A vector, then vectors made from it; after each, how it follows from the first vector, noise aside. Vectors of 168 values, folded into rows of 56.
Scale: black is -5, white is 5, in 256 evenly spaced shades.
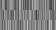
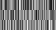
scaled up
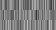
copied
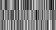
scaled up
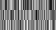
scaled up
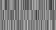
copied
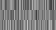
copied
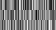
scaled up
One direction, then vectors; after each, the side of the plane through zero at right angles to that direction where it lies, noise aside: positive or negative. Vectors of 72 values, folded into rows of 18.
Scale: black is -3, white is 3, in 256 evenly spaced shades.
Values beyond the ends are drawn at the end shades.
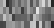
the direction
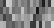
negative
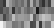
negative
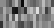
positive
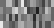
negative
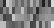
negative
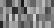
positive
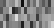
negative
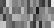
negative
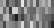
positive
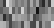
negative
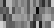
negative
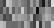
negative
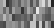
positive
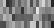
positive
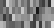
negative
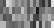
negative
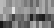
positive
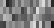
positive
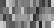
negative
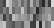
negative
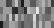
positive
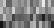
positive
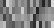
negative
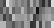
negative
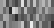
positive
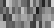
negative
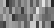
positive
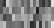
negative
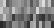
positive
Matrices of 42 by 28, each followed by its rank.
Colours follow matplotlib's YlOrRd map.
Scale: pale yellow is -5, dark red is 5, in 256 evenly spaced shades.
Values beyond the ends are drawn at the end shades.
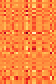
two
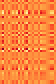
one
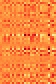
two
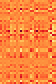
two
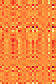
two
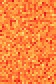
full rank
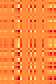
one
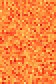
full rank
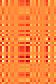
one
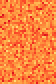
full rank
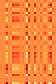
one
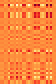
one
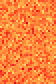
full rank
